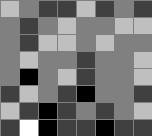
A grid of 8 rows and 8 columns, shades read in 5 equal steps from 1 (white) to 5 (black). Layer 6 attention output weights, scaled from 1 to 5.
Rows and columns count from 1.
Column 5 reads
2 3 3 4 4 5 3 4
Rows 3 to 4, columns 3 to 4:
2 2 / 3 3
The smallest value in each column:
2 1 2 2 2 2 2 2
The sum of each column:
24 25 28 25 28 27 24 23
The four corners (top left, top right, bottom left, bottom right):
2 4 4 4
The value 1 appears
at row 8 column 2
